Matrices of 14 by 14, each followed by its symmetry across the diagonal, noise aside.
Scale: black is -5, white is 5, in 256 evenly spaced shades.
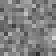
antisymmetric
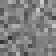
antisymmetric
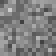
symmetric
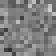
antisymmetric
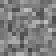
antisymmetric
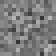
symmetric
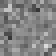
symmetric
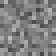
antisymmetric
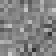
symmetric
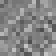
symmetric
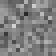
antisymmetric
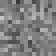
antisymmetric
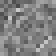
symmetric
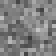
antisymmetric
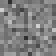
antisymmetric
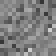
symmetric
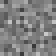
antisymmetric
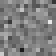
antisymmetric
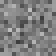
symmetric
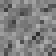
symmetric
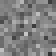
antisymmetric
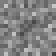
symmetric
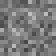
symmetric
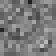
symmetric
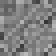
symmetric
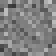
antisymmetric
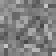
symmetric
